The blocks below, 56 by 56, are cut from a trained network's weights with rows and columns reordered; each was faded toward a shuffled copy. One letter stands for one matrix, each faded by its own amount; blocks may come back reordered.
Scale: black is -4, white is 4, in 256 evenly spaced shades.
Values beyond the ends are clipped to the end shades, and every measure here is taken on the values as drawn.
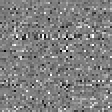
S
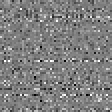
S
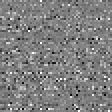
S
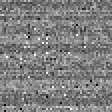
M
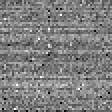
M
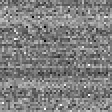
M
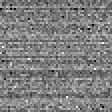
M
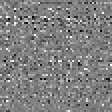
S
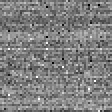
M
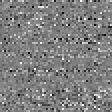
S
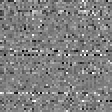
S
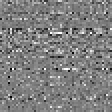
S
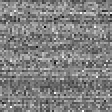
M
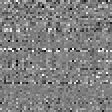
S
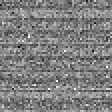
M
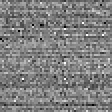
M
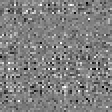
S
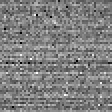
M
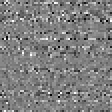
S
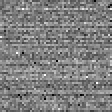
M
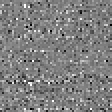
S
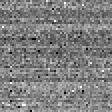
M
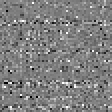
S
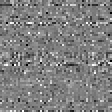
S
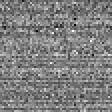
M
